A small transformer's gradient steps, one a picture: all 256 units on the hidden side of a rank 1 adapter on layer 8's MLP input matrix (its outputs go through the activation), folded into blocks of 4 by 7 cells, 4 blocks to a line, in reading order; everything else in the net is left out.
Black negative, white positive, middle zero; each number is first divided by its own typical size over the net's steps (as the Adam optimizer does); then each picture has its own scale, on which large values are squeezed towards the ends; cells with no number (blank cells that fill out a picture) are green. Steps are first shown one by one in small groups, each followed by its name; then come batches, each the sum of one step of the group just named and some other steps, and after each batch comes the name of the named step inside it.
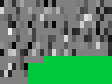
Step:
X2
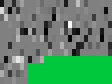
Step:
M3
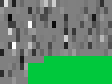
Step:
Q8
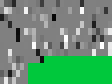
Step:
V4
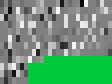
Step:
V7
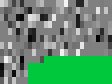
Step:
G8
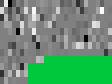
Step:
Q8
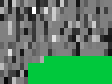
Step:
M3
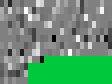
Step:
G8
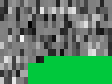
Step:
G8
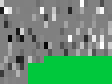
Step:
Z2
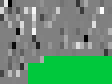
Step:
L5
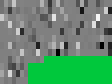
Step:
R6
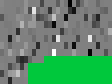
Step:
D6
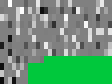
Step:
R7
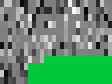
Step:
R7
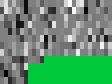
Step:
Z2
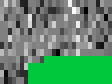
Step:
R6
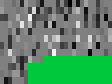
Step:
D6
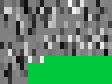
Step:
Z2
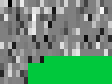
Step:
L5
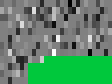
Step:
D6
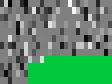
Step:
L5
